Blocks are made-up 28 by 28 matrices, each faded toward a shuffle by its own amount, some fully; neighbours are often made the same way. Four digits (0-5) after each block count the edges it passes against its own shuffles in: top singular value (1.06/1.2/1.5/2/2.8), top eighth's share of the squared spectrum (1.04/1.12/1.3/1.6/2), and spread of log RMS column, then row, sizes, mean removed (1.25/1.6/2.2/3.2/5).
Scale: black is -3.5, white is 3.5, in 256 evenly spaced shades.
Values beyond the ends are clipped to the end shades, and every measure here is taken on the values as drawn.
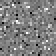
0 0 0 0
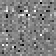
3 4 1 1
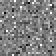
0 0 0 0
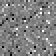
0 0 0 0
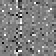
3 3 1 0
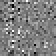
3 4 2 0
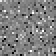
0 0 0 0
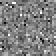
1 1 0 0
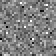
0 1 1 0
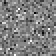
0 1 0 0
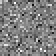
1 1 0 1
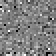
2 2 0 1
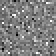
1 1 0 0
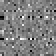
3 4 1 2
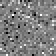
1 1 0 0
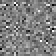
3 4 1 1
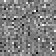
3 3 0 1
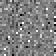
2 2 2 0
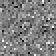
1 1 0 0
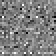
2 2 0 2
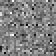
2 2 0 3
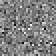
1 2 0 1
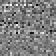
2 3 0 2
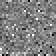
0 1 0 1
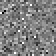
0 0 1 0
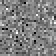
0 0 0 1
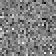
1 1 2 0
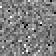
0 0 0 0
